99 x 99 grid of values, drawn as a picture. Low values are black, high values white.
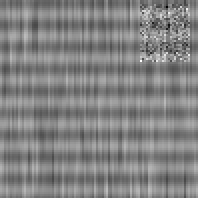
Values change most from cell to cell in the top right. An odd patch, rougher than its surroundings, sits in the top right. Horizontal stripes repeat 9 times down the table. There is no overall slope.
